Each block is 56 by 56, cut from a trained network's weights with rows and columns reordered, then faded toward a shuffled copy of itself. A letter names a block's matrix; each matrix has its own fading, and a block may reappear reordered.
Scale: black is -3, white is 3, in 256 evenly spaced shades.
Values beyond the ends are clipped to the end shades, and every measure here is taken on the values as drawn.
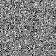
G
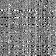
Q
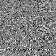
G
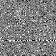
G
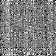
Q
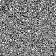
G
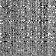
Q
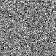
G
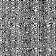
Q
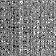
Q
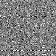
G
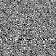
G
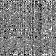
Q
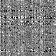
Q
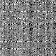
Q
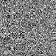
G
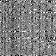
Q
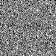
G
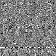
G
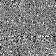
G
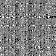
Q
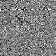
G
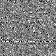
G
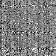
Q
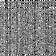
Q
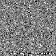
G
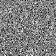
G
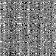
Q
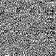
G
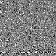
G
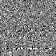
G
